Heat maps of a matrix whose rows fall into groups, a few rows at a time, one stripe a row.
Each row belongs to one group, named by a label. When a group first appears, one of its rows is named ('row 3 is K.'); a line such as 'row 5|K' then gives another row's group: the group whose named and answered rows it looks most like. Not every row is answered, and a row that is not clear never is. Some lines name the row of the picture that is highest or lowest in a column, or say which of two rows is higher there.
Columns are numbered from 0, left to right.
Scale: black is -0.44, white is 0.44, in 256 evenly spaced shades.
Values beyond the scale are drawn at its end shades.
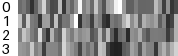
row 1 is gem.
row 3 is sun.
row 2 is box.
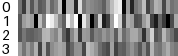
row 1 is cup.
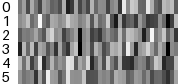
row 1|box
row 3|cup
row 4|box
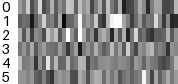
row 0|box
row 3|cup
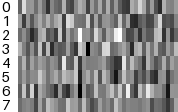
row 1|box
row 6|cup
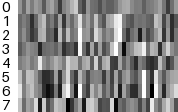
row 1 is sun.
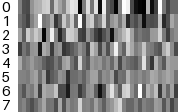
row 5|cup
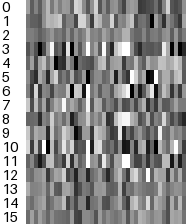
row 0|box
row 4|cup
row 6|box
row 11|sun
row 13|cup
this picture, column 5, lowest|10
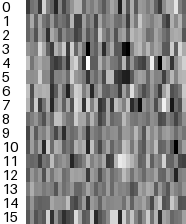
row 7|box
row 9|cup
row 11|sun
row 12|cup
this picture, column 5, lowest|2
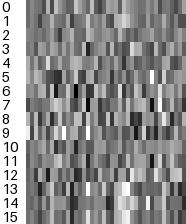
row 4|box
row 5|gem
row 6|cup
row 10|cup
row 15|sun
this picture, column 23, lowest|11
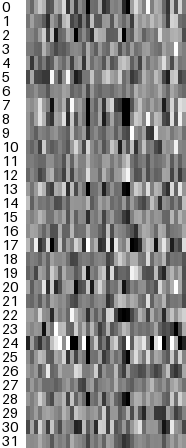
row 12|sun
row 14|gem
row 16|box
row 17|box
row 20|cup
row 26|box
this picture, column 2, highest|17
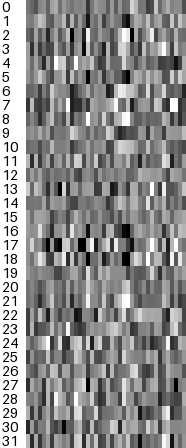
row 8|sun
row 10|sun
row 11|box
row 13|gem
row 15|gem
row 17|gem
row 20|sun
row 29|box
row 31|box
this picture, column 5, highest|24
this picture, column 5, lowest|17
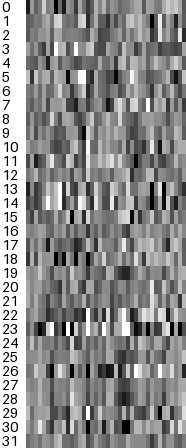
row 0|cup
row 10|gem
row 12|box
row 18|cup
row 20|gem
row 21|gem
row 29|gem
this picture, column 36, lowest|23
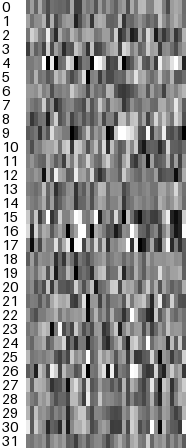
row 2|box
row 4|cup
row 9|sun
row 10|box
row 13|cup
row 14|cup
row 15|box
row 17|box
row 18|cup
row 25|gem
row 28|gem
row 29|gem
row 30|gem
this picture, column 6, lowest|23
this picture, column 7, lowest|4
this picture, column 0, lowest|3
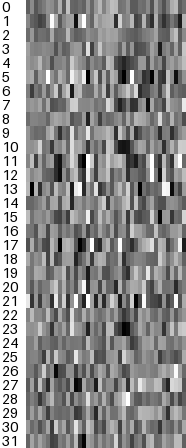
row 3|gem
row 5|box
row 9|gem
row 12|gem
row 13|box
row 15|gem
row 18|cup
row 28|sun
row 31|gem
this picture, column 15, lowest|5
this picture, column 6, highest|1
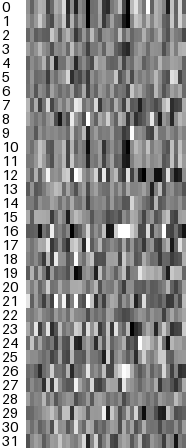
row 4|cup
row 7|box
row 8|gem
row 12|box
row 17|gem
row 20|box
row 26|sun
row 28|cup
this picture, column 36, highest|5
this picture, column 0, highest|21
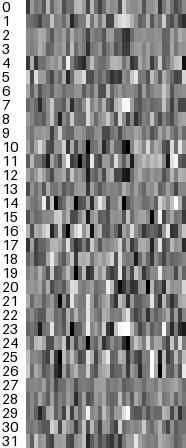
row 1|sun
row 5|gem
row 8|gem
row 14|cup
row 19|cup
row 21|gem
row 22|sun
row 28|cup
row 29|sun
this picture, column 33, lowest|26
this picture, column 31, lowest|15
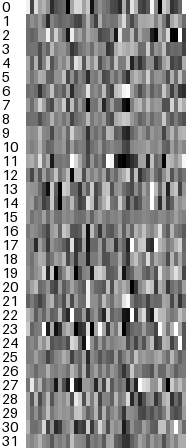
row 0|gem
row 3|sun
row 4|box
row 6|sun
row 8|sun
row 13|gem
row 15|cup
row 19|cup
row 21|sun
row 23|cup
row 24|gem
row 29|box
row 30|cup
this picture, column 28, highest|27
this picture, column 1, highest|27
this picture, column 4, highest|23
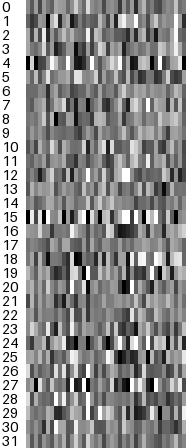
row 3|cup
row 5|box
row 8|cup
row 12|sun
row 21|cup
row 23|box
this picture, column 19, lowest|18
